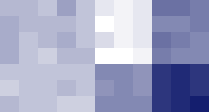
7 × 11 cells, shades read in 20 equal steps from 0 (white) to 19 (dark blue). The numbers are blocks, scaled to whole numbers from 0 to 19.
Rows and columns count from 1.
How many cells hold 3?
1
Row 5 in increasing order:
5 5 5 5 5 9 10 10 17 17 18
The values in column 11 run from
10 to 19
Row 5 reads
5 5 5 5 5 10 10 9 17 18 17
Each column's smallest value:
4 5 4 4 4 0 0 1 10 10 10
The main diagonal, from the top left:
6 6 6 6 5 9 10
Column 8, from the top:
2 2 2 1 9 9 10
